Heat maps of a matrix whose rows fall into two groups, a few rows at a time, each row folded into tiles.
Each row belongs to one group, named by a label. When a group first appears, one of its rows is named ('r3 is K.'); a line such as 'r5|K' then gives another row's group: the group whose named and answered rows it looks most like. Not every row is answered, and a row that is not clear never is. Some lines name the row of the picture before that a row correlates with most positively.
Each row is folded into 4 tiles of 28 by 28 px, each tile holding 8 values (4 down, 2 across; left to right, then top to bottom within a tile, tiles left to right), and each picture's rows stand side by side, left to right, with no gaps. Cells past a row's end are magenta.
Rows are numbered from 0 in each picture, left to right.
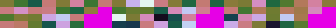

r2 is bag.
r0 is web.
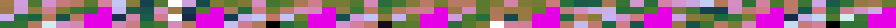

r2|bag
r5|web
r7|bag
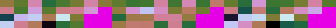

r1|web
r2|bag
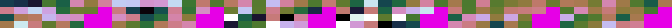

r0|web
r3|bag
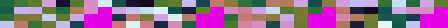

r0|web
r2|web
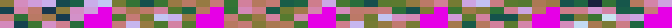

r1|web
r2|web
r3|web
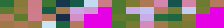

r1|web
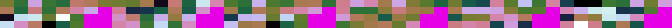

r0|bag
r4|web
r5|web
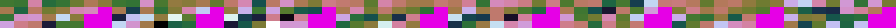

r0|bag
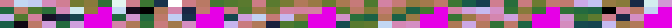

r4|web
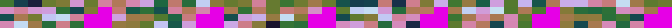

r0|web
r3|web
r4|web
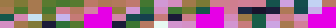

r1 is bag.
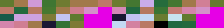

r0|bag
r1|bag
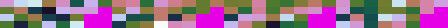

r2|bag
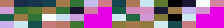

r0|web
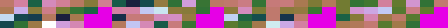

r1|web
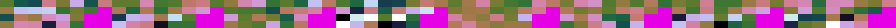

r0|web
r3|bag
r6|bag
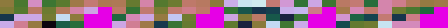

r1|bag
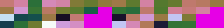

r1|bag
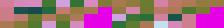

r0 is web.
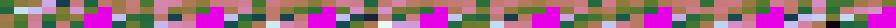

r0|web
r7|bag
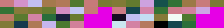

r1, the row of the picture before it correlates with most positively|7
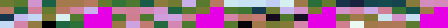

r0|bag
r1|web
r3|web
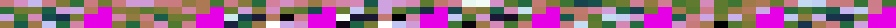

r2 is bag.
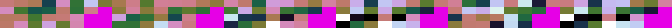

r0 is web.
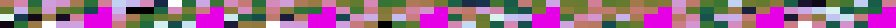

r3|bag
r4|web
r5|bag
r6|web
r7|web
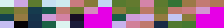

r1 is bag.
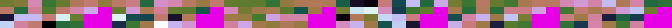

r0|bag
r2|web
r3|web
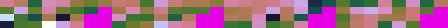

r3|web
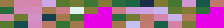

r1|web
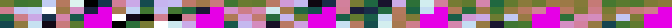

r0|web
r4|bag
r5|bag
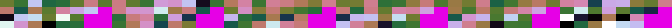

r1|web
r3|bag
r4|bag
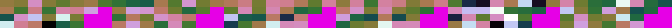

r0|bag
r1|web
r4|web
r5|web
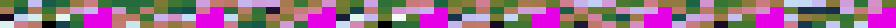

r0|bag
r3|bag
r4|bag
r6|bag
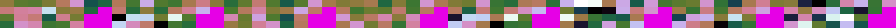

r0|web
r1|bag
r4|bag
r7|web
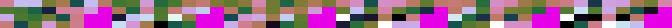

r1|bag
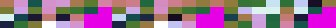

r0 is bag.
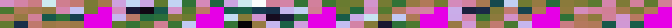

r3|bag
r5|web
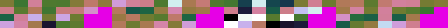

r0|bag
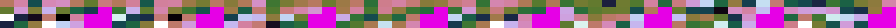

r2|bag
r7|web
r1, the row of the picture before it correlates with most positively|3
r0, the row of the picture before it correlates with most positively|3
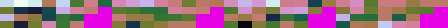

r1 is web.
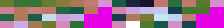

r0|web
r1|web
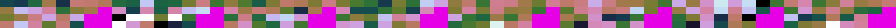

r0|web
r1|bag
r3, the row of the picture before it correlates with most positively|0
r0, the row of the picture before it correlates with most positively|1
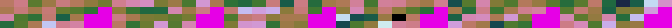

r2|web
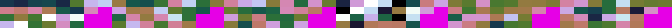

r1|web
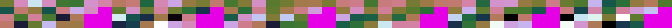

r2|bag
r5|bag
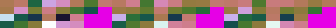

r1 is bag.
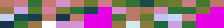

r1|web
